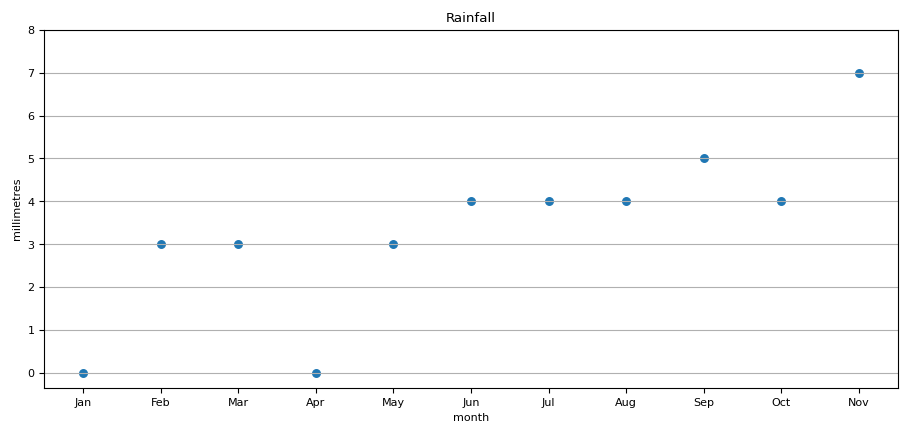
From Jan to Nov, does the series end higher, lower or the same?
higher
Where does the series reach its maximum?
Nov
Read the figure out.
Title: Rainfall
x-axis: month, ticks Jan Feb Mar Apr May Jun Jul Aug Sep Oct Nov
y-axis: millimetres, ticks 0 1 2 3 4 5 6 7 8
Values:
0 3 3 0 3 4 4 4 5 4 7
